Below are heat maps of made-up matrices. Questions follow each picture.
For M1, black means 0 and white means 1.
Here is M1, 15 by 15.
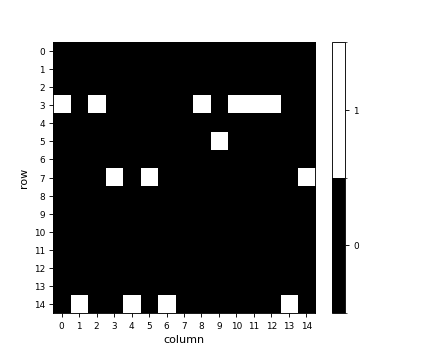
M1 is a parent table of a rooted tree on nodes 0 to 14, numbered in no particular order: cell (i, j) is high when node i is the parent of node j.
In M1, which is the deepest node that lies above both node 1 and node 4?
14
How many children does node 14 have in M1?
4
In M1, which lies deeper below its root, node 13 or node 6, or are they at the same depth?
the same depth
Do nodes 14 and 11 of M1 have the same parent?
no
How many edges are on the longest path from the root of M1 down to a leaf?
2
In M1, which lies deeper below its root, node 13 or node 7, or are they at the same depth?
node 13
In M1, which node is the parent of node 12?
3
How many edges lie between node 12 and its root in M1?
2
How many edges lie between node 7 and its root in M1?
0
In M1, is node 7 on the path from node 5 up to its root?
yes
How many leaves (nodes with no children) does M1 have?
11
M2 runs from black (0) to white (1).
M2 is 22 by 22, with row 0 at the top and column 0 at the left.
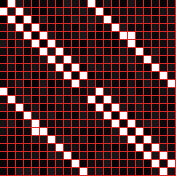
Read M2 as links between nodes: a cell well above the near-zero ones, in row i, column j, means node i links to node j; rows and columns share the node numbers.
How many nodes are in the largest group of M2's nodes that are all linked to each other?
3
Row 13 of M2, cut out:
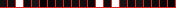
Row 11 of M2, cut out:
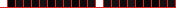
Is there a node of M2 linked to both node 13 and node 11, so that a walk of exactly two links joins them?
yes
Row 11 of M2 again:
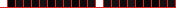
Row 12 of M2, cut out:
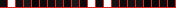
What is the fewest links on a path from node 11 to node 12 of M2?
1
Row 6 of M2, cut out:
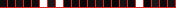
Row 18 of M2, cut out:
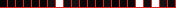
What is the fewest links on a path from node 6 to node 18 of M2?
2
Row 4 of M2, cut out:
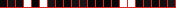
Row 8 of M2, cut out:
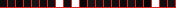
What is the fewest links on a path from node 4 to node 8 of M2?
4
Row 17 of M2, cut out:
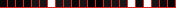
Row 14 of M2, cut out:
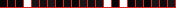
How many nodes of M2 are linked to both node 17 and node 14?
0
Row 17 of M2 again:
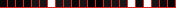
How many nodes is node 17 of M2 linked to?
3
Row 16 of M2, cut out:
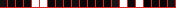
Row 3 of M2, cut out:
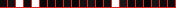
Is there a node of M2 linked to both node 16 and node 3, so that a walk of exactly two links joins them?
yes
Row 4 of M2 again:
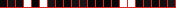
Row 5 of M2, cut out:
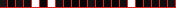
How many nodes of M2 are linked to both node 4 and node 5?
1
